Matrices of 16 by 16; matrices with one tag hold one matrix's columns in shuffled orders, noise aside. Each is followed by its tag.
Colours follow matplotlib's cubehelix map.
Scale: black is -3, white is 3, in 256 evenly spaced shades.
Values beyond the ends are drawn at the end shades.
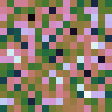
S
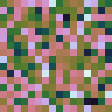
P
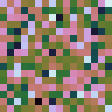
P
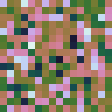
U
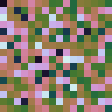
S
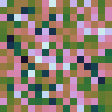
U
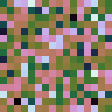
P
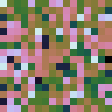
U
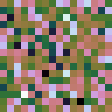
P
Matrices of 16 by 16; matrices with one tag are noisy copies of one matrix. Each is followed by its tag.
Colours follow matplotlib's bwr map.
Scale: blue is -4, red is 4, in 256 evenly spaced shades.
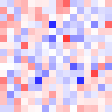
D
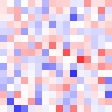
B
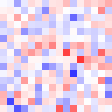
B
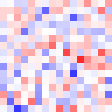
B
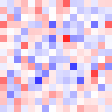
D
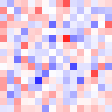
D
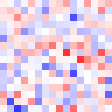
B
